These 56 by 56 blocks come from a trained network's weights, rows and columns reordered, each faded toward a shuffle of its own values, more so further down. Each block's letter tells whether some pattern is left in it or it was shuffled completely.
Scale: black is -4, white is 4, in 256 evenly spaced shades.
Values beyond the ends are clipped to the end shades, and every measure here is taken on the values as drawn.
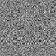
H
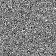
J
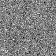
J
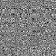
H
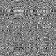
H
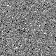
J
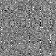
H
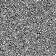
J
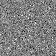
J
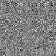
H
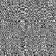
H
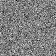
J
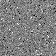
J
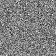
J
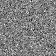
J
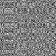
H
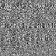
H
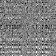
H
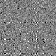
H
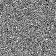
J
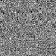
H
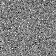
J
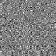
H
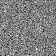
J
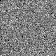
J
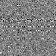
H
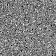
J
